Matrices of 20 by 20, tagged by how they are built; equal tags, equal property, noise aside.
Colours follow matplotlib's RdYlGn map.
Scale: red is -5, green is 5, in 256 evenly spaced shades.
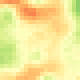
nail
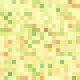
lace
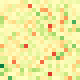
lace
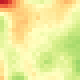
nail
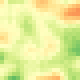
nail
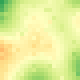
nail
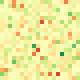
lace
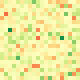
lace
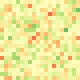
lace
